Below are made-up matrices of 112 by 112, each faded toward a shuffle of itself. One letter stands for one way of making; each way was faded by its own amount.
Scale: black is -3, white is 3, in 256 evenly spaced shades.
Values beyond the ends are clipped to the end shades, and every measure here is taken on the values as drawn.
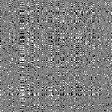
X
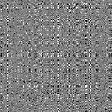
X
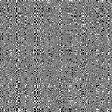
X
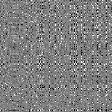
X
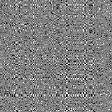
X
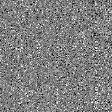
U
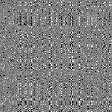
X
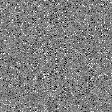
U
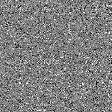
U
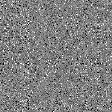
U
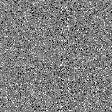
U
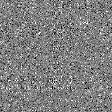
U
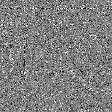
U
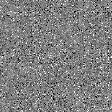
U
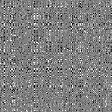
X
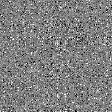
U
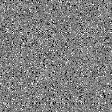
U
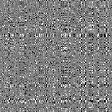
X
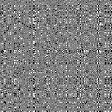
X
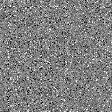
U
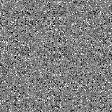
U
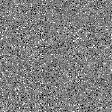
U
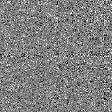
U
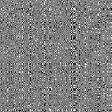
X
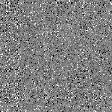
U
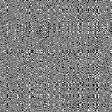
X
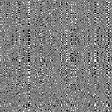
X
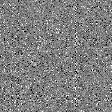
U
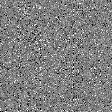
U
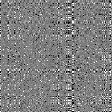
X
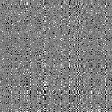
X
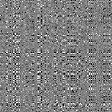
X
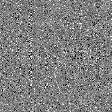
U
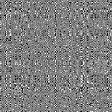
X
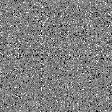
U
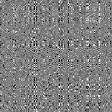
X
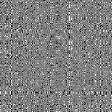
X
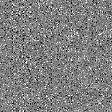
U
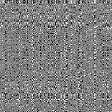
X
